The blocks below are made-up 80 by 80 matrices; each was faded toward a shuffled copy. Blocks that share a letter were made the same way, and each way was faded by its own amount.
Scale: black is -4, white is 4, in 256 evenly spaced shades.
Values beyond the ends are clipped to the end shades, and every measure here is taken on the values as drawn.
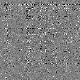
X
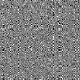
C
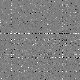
X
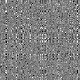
C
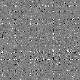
X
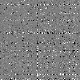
X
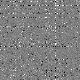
X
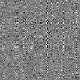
C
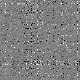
X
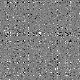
X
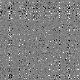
X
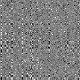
C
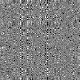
C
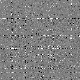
X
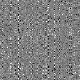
C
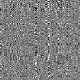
C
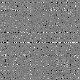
X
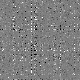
X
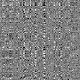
C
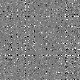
X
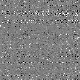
X
